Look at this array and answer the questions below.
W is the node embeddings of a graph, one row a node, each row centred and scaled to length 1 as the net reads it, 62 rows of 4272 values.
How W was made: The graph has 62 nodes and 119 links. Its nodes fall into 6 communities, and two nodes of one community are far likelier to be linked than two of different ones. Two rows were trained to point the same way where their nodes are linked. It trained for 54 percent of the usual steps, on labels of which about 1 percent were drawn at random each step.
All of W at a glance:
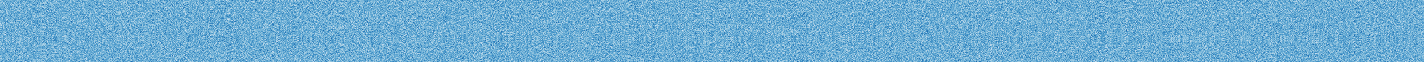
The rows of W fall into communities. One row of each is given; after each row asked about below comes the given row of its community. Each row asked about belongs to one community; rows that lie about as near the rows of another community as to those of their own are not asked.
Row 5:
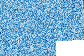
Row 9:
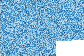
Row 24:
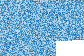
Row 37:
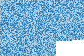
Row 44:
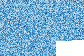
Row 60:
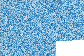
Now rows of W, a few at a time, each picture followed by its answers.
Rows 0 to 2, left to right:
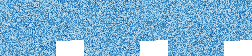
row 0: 37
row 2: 24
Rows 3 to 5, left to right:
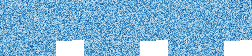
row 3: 24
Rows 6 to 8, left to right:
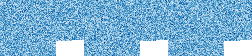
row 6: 44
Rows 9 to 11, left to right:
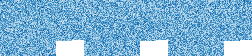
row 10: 37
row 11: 24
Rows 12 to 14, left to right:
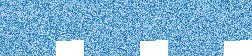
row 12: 9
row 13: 5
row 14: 60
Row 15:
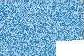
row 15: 44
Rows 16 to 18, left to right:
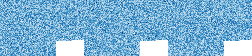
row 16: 44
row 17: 9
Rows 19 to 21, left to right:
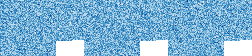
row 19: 5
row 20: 60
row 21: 9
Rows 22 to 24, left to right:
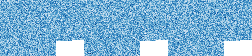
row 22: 37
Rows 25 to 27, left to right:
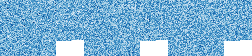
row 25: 37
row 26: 44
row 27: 24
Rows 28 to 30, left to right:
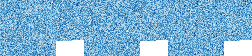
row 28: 44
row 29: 60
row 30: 5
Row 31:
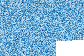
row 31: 24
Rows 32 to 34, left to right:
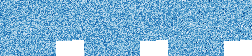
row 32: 9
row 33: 44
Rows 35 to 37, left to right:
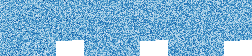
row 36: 9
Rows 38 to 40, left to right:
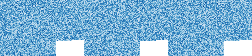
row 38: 9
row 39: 37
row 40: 9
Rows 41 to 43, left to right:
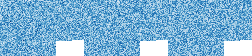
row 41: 37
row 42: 60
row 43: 24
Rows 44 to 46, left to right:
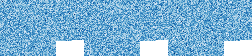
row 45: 44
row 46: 37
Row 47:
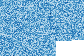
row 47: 9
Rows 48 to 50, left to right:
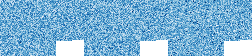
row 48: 37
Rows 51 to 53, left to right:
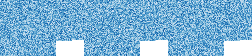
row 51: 9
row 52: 44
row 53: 60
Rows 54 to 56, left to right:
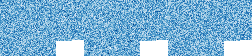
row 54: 9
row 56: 37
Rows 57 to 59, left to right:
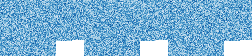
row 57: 60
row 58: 37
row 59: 5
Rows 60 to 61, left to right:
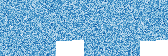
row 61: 44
